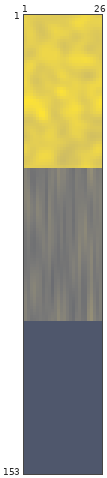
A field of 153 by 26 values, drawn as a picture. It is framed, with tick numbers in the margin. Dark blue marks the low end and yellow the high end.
It is made of 3 by 1 panels. Panel 1,1: very high, blotchy, faint in contrast. Panel 2,1: middling, streaked downward, faint in contrast. Panel 3,1: low, flat.
